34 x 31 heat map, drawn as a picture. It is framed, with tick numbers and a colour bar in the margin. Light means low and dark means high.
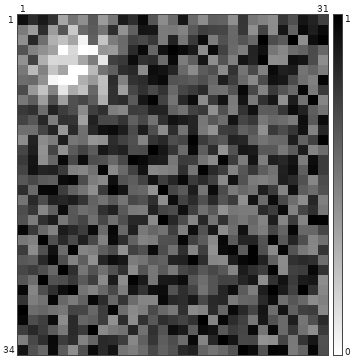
On average the colour sits 70% of the way up the scale. One dip sinks in the top left. The ninth with the lowest average is the top left. No single row or column stands out from its neighbours.
